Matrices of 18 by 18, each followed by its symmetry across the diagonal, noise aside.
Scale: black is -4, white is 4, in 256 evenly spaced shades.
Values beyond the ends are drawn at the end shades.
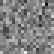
neither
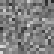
antisymmetric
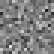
antisymmetric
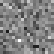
neither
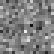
antisymmetric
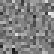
antisymmetric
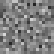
antisymmetric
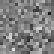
antisymmetric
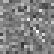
neither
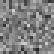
neither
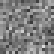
antisymmetric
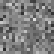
neither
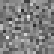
antisymmetric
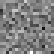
neither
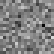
neither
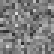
neither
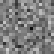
neither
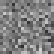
antisymmetric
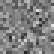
antisymmetric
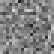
neither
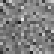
antisymmetric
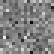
neither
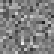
antisymmetric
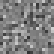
antisymmetric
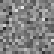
neither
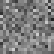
neither
